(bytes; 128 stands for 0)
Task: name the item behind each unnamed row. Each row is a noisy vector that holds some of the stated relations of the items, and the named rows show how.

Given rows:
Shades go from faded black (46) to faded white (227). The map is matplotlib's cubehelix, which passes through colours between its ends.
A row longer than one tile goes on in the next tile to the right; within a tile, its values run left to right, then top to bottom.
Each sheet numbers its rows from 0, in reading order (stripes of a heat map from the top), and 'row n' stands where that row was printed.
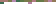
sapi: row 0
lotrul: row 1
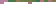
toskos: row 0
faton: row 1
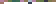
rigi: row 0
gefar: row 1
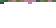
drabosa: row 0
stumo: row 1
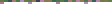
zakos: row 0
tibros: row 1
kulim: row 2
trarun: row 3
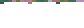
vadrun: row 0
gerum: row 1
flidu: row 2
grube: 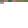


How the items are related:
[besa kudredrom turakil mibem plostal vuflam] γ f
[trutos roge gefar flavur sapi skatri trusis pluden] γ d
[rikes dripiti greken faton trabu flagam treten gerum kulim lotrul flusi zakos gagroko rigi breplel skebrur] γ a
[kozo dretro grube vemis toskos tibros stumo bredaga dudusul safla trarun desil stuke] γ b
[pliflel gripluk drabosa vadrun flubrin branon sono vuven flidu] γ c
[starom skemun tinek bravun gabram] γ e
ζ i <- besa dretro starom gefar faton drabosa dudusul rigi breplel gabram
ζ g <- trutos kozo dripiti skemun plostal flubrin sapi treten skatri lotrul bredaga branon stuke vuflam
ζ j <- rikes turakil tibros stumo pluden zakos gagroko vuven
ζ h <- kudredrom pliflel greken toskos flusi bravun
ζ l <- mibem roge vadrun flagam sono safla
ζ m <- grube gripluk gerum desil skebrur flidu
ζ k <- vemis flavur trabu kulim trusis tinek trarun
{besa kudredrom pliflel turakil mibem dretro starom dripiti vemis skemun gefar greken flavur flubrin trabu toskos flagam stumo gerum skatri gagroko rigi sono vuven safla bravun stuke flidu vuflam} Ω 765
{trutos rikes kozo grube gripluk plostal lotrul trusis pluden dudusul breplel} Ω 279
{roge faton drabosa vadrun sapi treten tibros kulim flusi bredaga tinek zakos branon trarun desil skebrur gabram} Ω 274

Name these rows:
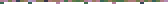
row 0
trusis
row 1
flavur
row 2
dudusul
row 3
trutos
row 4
flusi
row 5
pliflel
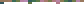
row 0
flubrin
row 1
gabram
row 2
greken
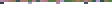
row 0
plostal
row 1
bredaga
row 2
stuke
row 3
roge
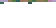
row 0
skatri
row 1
gripluk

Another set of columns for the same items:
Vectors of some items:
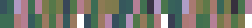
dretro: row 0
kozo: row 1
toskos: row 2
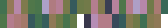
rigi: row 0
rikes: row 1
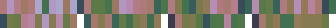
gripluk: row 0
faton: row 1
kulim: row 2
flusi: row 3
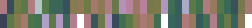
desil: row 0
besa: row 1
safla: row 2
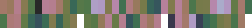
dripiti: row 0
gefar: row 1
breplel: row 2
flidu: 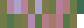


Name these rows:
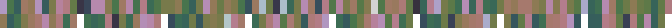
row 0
branon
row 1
starom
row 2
tinek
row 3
pluden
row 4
vadrun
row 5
bravun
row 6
kudredrom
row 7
vemis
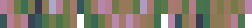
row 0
lotrul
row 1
pliflel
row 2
vuflam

